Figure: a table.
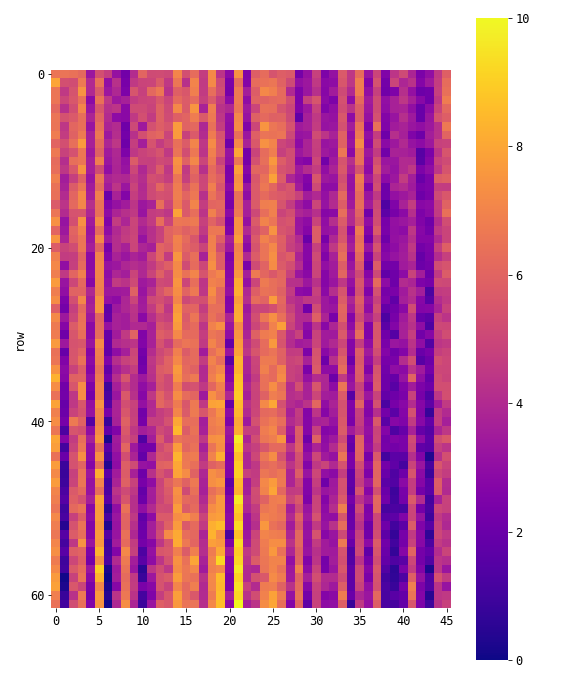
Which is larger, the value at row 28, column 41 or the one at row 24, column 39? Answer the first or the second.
the first
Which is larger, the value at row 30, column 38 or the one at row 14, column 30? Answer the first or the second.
the second
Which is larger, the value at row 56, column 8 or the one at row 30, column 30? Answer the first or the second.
the first
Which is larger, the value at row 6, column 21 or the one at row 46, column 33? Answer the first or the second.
the first
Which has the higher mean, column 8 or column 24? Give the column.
24
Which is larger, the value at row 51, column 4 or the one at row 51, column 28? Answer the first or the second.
the second
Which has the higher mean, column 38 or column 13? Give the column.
13
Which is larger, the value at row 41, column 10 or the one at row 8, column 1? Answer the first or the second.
the second
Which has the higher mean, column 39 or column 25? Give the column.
25
